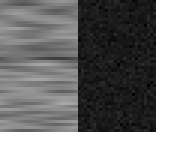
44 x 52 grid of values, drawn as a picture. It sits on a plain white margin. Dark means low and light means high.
The table splits into one row of 2 panels. Panel 1,1: middling, streaked across. Panel 1,2: very low, fine-grained, faint in contrast.
